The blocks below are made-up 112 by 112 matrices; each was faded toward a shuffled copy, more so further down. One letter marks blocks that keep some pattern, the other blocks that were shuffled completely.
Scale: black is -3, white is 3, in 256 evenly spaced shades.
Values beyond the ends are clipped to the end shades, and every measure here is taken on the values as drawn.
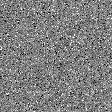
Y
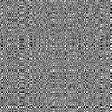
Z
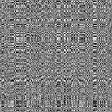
Z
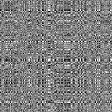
Z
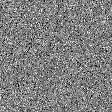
Y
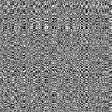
Z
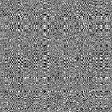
Z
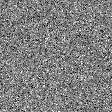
Y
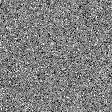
Y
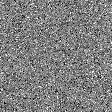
Y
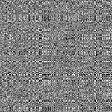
Z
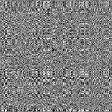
Z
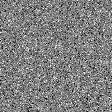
Y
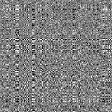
Z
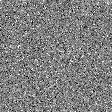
Y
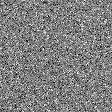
Y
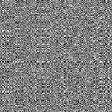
Z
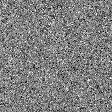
Y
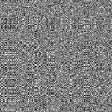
Z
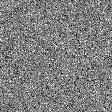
Y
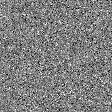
Y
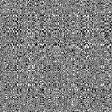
Z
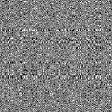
Z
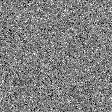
Y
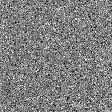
Y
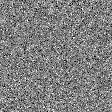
Y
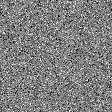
Y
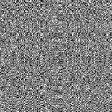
Z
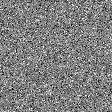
Y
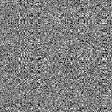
Z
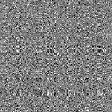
Z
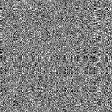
Z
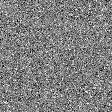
Y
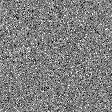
Y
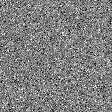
Y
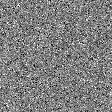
Y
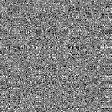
Z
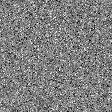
Y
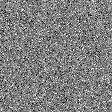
Y
